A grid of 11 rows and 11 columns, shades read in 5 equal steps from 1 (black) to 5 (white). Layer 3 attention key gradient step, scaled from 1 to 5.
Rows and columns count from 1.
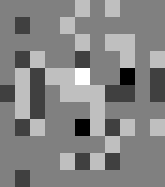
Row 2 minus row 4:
0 0 -1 0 1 1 0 0 -1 0 -1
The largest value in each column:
3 4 4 4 4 5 4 4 4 3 4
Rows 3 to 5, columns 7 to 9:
3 4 4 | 3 3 4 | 3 3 1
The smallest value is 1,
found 2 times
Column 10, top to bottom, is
3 3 3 3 3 3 3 3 3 3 3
